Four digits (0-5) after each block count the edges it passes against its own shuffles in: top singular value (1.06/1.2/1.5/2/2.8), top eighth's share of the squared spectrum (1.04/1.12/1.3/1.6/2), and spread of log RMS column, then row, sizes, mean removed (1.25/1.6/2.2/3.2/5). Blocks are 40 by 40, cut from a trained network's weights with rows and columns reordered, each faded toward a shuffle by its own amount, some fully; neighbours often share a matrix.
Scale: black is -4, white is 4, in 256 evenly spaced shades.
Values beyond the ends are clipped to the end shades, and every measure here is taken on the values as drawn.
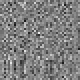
3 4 3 0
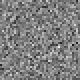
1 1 0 0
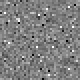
0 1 0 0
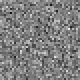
2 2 0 1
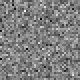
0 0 0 0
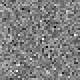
0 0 0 0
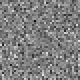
2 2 0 0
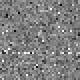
2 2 0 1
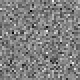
2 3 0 0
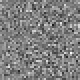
2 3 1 1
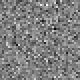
1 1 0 0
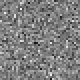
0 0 0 0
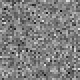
1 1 0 0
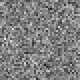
0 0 0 0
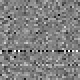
3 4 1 2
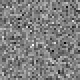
2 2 0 0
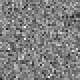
0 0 0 0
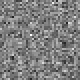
3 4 2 1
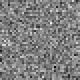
1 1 0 0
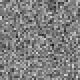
1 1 0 0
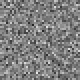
2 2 0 1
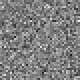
1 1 0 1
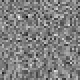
3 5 2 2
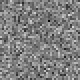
0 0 0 0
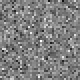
0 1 0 0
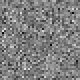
2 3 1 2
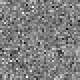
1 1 0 0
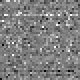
2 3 1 1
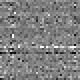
3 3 2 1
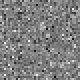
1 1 1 0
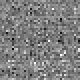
2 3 3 1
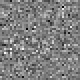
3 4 2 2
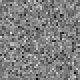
1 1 1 0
